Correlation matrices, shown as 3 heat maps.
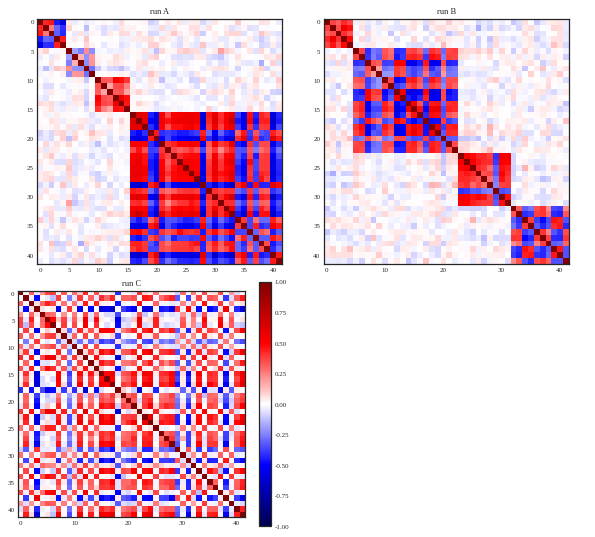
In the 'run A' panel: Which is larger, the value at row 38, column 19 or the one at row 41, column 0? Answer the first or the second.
the second
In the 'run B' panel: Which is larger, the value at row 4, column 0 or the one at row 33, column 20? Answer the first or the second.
the first
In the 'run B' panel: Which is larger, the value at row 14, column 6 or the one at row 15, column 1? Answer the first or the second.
the first
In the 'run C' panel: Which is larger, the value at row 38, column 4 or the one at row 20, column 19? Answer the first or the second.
the second
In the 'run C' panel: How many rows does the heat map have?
42
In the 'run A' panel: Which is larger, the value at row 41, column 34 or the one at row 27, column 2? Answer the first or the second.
the first
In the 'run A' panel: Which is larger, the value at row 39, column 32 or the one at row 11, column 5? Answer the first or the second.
the first
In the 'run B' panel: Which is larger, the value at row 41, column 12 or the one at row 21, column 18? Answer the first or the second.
the second
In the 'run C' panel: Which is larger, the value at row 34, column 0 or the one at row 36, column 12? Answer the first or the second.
the first
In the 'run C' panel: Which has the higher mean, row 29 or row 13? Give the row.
13
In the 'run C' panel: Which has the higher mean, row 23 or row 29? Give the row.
23
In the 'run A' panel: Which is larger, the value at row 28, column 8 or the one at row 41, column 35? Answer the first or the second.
the second
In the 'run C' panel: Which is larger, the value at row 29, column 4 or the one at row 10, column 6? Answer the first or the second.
the second
